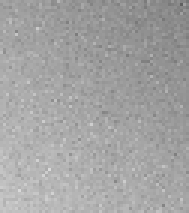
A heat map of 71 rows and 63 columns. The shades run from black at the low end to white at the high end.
The top right is the ninth with the lowest average. No regular stripes run through it. There is an overall slope up to the bottom left. The bottom left is the ninth with the highest average.
